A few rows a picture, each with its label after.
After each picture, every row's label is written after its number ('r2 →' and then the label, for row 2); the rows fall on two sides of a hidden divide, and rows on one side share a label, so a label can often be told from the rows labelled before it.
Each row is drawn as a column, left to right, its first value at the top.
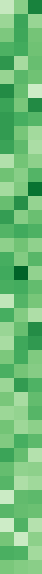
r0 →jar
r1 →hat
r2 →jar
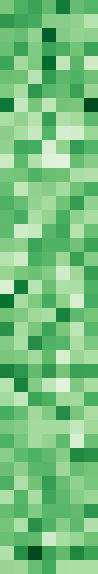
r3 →jar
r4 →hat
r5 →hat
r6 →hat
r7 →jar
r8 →hat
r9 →jar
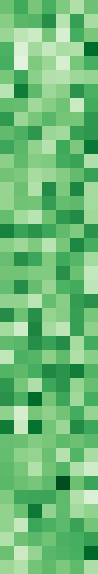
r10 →jar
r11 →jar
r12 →jar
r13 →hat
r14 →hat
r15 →hat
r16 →jar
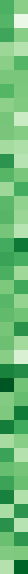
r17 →hat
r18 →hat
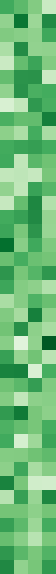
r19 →hat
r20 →hat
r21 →jar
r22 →hat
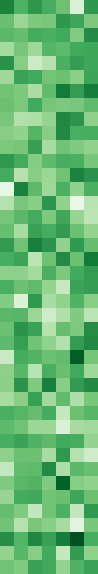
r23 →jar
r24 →hat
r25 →jar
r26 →hat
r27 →jar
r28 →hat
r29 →hat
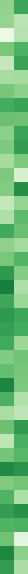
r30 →hat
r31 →jar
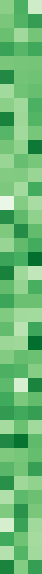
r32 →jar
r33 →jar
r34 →hat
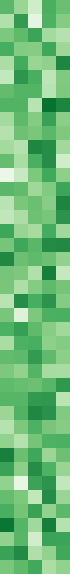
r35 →hat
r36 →hat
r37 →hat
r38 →jar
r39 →jar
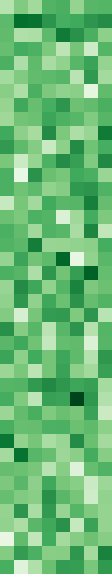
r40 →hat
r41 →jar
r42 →hat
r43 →jar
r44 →hat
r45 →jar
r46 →jar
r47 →hat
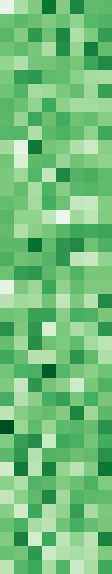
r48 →jar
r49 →hat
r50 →hat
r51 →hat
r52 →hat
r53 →jar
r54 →jar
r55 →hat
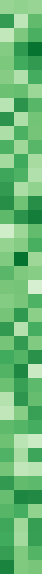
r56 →hat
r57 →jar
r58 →jar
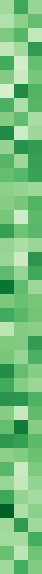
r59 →jar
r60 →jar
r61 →jar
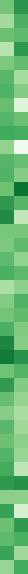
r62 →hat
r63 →hat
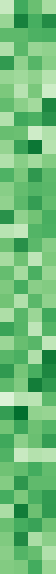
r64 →hat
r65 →hat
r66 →hat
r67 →jar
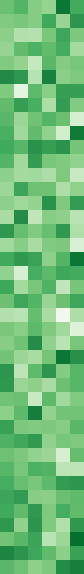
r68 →hat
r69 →jar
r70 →hat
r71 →hat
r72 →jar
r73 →hat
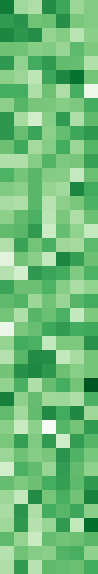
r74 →jar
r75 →hat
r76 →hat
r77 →hat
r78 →hat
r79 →hat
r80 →hat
